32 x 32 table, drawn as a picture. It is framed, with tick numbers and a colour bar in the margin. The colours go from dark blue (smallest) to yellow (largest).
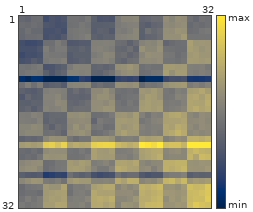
Slope: up to the bottom right. Mirror symmetry: none. Ninth with the highest average: bottom right. Odd lines: rows 11, 22 and 27. Ninth with the lowest average: top left.
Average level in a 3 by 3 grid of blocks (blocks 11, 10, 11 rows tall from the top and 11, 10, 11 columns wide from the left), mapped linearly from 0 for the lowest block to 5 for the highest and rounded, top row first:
012 / 234 / 345
